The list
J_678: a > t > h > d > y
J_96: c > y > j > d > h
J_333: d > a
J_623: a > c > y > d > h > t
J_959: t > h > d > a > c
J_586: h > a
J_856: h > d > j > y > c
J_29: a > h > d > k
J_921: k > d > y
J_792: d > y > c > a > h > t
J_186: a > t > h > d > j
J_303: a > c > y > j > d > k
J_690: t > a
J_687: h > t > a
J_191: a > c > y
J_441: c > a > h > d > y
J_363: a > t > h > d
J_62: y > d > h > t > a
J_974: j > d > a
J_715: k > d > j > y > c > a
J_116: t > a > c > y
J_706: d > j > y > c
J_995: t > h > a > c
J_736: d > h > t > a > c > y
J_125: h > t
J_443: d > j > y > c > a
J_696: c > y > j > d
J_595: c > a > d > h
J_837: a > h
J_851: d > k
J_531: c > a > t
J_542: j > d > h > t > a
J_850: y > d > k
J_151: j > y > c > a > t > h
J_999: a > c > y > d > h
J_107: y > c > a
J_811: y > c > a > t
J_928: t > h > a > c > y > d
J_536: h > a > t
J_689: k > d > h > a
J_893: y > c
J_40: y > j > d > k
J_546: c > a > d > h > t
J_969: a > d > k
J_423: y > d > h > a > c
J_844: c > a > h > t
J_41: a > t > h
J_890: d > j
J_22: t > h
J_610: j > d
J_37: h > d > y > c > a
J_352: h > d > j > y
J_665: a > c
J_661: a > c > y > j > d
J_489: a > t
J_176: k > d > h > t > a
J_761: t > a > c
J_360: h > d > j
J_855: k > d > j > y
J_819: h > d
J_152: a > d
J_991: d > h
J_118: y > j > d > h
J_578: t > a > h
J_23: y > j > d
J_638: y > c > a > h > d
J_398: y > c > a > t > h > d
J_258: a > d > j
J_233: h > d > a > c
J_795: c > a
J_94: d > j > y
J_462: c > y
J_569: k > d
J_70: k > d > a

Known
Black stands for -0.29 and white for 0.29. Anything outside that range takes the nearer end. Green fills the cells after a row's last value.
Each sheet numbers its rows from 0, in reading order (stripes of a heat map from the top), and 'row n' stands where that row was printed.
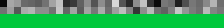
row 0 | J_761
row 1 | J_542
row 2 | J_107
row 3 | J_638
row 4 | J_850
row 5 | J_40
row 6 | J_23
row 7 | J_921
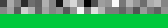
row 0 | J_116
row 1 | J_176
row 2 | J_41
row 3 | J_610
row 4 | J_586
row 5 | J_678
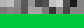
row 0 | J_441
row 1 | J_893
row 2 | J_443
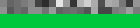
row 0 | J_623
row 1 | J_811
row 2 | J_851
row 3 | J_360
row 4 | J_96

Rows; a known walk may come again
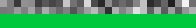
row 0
J_96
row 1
J_715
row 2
J_258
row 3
J_850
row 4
J_151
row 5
J_107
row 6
J_363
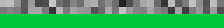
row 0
J_441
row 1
J_893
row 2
J_398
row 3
J_736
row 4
J_23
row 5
J_462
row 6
J_125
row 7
J_689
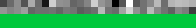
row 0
J_928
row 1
J_706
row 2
J_546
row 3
J_595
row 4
J_569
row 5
J_921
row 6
J_233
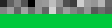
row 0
J_690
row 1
J_22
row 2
J_118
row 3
J_29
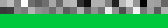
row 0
J_991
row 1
J_542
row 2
J_191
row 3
J_578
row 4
J_41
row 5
J_761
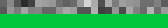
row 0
J_531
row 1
J_959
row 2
J_974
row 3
J_360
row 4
J_999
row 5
J_855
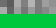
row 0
J_176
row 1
J_687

